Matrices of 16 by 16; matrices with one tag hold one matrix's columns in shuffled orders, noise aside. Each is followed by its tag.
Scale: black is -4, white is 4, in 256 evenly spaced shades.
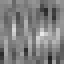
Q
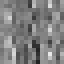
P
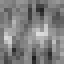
Q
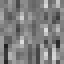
P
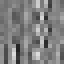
P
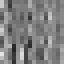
P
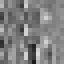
P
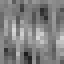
Q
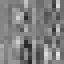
P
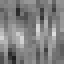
Q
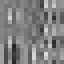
P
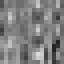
P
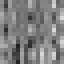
P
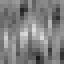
Q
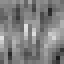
Q
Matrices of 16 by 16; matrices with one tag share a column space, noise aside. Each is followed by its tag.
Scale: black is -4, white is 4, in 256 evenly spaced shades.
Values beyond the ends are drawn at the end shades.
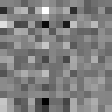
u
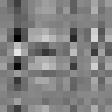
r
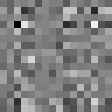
u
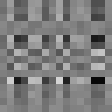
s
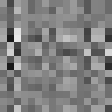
r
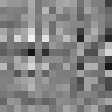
r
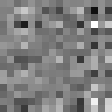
u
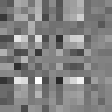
s
